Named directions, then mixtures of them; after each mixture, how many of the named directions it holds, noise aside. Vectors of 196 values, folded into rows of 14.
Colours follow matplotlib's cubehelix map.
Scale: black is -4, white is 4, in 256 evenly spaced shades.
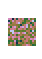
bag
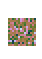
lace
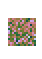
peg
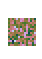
one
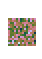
one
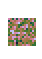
one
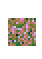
three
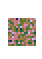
two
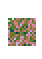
three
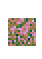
three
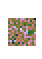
one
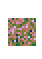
three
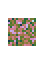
one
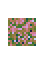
three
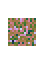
one
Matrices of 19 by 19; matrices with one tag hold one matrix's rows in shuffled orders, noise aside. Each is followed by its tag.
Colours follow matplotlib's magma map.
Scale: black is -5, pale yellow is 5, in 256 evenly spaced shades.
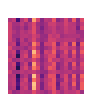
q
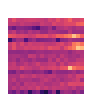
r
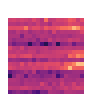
r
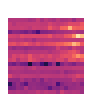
r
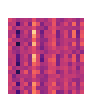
q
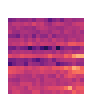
r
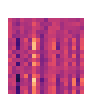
q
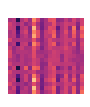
q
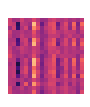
q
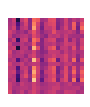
q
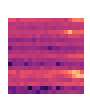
r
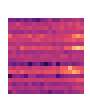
r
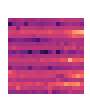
r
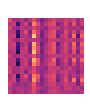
q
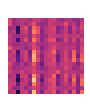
q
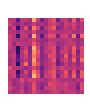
q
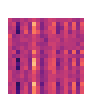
q
